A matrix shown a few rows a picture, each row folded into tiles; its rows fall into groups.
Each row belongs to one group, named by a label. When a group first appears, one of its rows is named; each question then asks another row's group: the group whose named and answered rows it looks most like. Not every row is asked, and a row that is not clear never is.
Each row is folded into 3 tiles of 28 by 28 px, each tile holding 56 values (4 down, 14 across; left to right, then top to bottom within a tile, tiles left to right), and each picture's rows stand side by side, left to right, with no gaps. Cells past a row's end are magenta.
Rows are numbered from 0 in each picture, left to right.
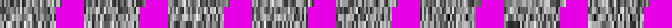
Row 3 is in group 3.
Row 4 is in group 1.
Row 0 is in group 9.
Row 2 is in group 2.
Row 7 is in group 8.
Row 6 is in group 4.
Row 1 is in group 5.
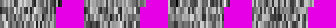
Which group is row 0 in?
3
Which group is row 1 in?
4
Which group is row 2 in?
2
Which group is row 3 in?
1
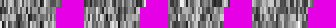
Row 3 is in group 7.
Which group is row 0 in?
3
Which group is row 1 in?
5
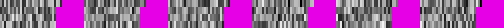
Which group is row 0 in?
9
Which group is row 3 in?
4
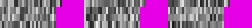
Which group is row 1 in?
7
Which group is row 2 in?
2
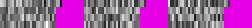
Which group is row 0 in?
7
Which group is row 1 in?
5
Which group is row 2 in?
2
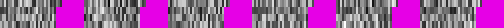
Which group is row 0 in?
3
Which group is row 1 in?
8
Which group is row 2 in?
4
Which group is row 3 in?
9
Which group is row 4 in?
9
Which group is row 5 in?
1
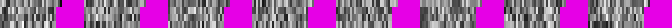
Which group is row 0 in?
7
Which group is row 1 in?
2
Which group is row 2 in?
5
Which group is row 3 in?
9
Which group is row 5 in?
7
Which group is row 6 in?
5
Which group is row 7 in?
2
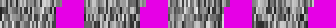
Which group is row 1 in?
4
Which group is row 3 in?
4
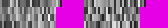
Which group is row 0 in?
2
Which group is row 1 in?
8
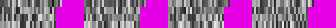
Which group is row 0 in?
5
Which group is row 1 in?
5
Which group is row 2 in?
7
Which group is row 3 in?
9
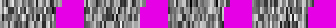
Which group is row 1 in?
1
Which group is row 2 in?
4
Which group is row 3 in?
9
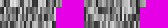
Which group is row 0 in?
4
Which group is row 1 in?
4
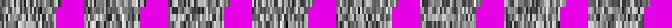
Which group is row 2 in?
1
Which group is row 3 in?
8
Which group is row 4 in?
1
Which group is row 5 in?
2
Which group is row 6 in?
4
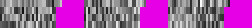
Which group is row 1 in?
1
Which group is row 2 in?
9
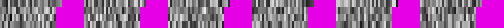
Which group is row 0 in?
5
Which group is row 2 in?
3
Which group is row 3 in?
3
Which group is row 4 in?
7
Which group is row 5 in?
7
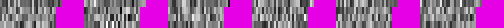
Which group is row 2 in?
2
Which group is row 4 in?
3
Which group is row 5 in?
2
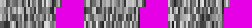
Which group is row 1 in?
3
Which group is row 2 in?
9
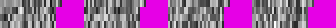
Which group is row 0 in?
7
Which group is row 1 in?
9
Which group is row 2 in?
3
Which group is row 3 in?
9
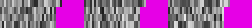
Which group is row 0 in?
3
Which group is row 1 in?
5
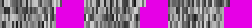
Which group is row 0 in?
1
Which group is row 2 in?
5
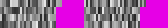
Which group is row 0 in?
4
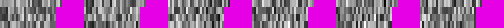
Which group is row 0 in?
7
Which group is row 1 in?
2
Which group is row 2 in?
8
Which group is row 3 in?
4
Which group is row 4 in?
4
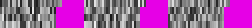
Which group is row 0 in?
5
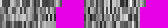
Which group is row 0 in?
2
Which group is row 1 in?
1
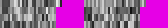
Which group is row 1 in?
7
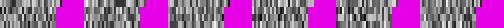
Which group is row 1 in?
3
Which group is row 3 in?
8
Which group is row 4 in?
1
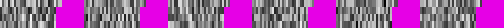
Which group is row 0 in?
8
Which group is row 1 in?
4
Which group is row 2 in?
8
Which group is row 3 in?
1
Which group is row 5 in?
7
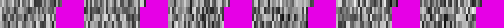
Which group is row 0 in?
7
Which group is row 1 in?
9
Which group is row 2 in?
9
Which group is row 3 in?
3
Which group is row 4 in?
7
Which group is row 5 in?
5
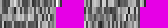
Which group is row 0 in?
2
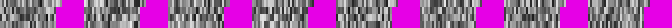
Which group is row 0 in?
1
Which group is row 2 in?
8
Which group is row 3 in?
8
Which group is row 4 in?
1
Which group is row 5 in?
1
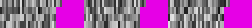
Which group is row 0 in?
9
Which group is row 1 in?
5
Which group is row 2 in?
5
